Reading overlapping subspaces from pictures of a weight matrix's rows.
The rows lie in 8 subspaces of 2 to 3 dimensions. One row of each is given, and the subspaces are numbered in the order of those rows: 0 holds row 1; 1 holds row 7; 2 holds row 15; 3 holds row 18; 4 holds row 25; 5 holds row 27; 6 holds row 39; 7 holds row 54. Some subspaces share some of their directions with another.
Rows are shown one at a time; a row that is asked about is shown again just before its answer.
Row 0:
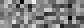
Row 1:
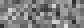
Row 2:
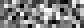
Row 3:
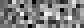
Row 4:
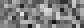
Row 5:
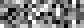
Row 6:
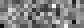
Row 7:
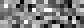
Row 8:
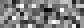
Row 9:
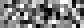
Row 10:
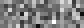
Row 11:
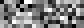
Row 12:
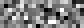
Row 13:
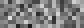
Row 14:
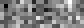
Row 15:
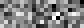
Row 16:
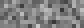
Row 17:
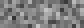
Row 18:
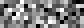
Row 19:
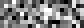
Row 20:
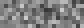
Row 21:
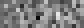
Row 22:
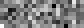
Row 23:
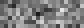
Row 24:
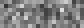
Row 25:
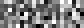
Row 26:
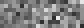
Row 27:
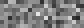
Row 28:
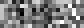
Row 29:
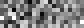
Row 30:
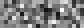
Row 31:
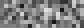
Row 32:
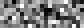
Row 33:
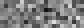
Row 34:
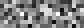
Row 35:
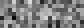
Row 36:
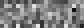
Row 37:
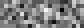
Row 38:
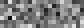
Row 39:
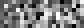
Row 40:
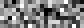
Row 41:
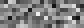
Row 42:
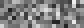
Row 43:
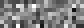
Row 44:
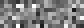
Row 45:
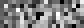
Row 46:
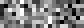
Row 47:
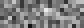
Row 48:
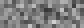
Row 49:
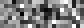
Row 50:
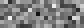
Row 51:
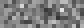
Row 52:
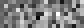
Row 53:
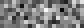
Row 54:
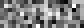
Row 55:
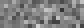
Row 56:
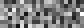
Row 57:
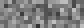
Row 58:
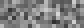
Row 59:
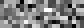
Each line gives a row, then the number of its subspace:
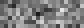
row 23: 6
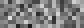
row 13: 5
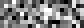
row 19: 5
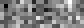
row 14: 1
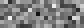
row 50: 5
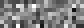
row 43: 7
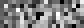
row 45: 6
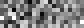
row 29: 5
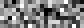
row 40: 4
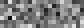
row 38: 5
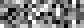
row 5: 0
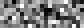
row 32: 4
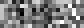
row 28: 3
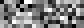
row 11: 1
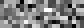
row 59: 1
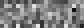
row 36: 7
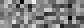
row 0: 1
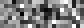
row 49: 3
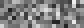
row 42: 0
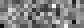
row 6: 0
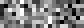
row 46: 3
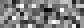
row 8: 7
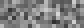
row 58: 0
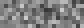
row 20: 2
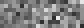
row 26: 2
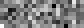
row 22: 0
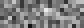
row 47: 4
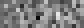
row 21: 6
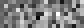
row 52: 6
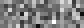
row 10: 4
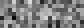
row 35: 5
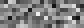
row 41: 5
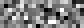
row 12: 3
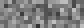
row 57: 7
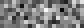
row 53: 2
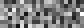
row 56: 4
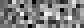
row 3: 1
